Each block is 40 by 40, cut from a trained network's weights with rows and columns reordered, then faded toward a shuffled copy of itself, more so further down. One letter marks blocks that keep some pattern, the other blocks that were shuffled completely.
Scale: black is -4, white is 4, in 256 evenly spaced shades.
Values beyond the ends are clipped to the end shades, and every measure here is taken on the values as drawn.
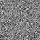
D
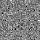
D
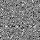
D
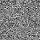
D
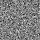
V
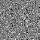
D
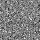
V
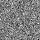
V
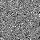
V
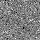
V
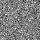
V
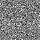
V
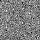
D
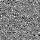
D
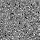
V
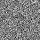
V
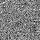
V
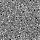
V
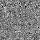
D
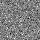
V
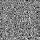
D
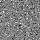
V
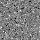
V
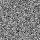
V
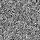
V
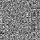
D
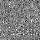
D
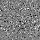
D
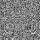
D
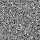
V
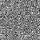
D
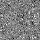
D
